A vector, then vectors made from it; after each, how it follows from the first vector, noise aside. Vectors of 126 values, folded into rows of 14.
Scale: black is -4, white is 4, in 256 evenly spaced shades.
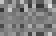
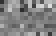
sign-scrambled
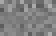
shrunk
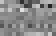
sign-scrambled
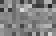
sign-scrambled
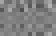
shrunk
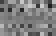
sign-scrambled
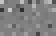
partly zeroed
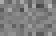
shrunk
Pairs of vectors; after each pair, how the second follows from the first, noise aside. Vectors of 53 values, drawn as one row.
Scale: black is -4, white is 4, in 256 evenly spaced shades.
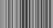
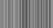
shrunk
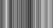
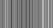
partly zeroed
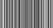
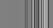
partly zeroed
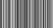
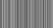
shrunk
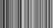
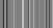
partly zeroed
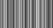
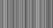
shrunk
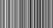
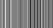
partly zeroed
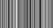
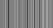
partly zeroed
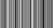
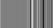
partly zeroed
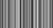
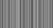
shrunk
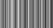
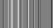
partly zeroed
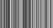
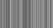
shrunk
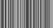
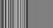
partly zeroed
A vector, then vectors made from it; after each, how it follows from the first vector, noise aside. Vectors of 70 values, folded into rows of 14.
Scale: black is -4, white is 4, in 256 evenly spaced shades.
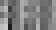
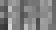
negated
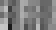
copied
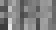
negated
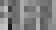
copied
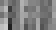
copied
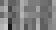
copied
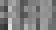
negated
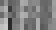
copied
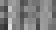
negated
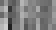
copied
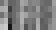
copied
